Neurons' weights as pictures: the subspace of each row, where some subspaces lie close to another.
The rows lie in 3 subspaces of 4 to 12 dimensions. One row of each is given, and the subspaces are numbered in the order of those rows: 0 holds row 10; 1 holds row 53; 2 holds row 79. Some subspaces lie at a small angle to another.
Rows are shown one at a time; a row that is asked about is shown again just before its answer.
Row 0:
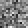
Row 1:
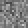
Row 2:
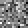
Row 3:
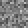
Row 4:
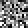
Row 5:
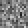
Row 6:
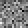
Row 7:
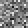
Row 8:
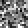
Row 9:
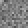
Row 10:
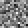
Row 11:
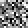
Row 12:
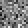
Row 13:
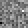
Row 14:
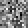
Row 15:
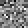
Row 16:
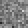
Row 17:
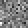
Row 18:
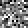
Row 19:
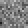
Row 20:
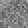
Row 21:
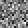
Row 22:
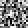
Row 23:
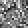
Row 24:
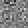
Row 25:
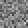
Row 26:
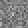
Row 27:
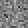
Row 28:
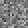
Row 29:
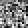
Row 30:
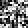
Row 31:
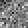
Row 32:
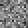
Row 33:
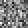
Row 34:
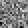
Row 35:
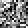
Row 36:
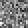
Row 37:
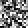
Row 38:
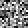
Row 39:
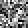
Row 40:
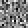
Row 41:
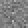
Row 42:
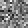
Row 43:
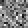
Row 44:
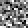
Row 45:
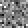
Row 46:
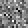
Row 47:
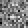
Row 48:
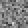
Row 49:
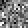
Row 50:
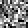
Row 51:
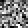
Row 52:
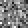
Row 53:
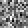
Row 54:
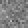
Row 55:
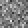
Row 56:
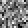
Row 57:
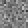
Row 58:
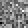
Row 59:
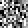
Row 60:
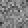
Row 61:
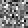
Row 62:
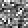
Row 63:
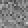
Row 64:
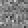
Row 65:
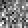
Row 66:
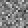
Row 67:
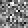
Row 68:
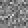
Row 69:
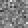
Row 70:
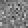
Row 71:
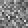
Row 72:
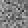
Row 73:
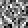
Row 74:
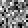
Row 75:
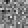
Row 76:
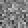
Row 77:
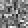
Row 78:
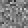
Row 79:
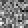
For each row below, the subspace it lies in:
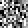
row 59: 1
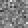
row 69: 0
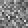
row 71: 0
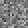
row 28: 0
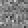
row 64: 2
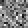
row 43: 0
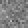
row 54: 0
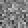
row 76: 2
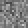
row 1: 1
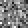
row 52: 1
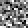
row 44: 0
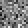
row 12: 0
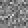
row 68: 2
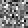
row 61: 1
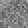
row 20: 1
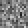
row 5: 1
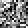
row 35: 1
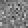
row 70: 1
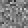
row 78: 0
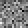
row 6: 2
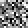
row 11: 0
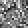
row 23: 1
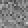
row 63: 1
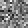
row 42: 0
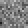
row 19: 1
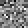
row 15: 0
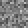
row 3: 2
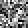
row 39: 0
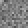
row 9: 0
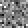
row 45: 1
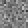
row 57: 0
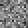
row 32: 1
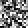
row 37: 0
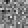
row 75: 0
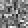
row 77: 0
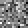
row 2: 1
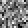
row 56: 2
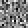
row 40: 1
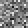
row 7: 0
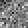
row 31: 1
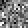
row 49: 1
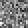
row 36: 2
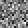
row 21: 2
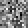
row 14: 1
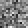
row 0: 0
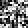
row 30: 2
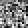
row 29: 2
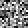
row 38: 0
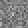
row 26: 1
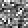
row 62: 0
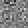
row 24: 0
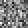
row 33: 1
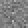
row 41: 2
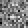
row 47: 1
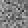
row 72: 0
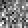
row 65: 1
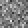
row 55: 0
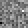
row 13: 2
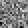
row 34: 2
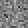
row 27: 0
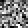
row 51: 0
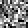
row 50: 0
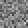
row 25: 2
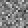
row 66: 0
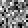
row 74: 1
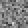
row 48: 0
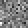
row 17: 1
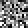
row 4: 2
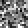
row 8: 2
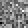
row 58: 2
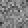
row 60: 1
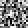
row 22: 0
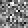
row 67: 1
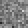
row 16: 2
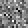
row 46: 1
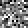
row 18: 2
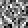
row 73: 0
